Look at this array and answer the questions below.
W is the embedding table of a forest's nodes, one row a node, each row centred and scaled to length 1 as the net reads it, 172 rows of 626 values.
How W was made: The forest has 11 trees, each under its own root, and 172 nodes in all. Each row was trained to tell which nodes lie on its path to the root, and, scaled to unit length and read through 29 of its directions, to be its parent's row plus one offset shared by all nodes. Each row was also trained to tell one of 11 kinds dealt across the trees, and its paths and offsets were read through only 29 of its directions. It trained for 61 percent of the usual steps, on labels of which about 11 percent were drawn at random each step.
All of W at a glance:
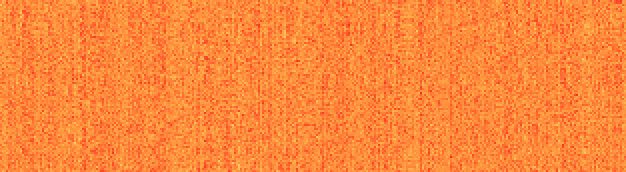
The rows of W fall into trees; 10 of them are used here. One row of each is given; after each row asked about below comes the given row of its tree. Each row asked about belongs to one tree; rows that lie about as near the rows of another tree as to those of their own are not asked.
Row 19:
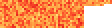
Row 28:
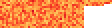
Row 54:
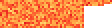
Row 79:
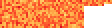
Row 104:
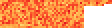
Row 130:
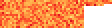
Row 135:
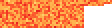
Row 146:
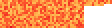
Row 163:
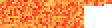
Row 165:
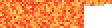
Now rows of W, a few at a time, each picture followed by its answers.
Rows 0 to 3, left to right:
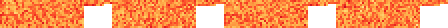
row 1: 163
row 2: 135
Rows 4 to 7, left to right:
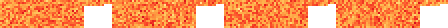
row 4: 104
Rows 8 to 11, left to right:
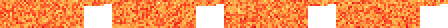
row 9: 104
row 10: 28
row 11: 165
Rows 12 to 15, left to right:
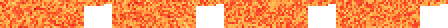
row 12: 19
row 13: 135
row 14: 163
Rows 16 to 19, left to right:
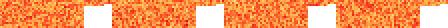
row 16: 135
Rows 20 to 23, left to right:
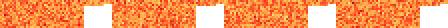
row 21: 19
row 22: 104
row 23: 79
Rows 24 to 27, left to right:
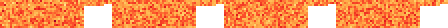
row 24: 163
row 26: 54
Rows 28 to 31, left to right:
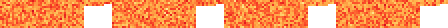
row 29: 163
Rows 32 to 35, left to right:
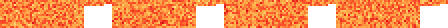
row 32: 104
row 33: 28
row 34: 163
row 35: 104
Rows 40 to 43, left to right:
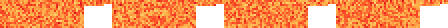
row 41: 28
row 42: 165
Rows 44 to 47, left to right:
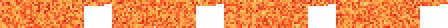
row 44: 104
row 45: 104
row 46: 163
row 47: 130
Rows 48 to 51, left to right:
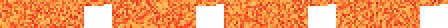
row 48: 19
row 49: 54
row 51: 19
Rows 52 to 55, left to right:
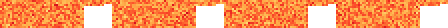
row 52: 163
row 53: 19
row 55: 79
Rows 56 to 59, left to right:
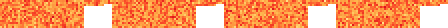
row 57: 165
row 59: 28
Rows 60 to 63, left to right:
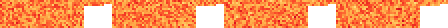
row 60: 79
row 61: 135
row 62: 19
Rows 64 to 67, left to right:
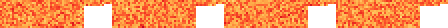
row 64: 163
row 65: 165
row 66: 135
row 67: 79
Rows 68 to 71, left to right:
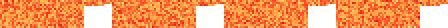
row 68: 19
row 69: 165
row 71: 28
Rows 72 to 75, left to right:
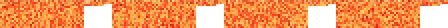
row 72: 19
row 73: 19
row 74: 54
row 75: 163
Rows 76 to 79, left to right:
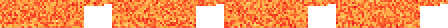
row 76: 79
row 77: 163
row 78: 54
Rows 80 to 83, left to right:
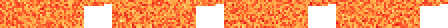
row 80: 79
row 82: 79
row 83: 165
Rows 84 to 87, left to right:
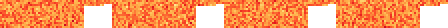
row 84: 165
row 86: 165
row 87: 79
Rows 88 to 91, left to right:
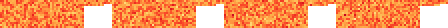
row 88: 165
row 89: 104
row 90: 19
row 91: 163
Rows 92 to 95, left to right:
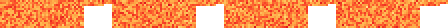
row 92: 54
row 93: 165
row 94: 104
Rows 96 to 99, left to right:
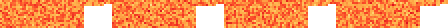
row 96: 146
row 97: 54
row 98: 28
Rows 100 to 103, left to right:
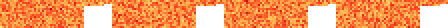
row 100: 19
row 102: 19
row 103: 163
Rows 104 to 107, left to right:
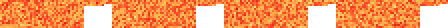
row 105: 163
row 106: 165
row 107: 19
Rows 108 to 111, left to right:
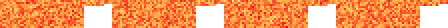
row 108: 28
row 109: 54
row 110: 19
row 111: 104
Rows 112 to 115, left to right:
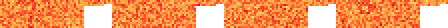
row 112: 165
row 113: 165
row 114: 104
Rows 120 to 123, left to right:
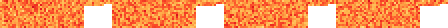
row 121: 28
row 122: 54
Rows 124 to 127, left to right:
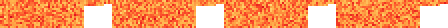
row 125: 54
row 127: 54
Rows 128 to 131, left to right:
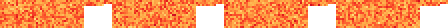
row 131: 28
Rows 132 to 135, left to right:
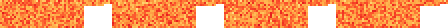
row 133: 54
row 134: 19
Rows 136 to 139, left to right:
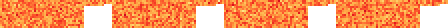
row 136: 19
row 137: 104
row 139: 19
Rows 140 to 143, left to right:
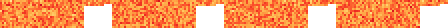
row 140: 28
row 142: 104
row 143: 54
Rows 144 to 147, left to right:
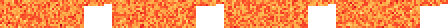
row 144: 79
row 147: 135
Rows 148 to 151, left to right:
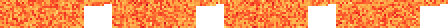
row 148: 28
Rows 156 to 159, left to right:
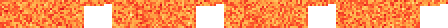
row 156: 54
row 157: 104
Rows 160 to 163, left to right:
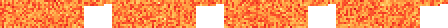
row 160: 165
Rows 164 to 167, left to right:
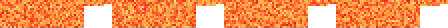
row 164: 165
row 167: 165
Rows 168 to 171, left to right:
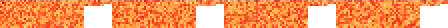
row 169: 165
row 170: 28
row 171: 54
